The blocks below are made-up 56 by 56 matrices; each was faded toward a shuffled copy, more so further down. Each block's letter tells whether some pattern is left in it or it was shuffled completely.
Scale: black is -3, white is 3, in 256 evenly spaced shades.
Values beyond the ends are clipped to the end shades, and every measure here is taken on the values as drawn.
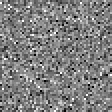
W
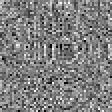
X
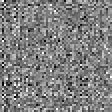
X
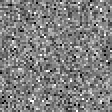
W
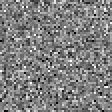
W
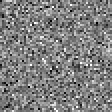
W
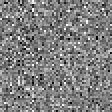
X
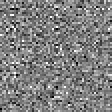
X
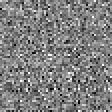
X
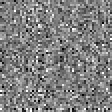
X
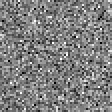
W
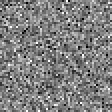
W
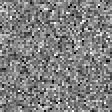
W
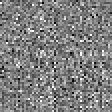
X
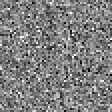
W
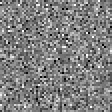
W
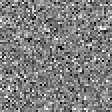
W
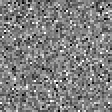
W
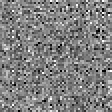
X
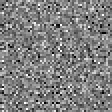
X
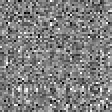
X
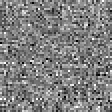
X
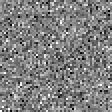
W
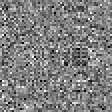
X
